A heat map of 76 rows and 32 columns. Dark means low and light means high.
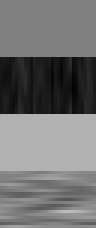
The table splits into 4 rows of 1 panel. Panel 1,1: middling, flat. Panel 2,1: very low, streaked downward, faint in contrast. Panel 3,1: high, flat. Panel 4,1: middling, streaked across.
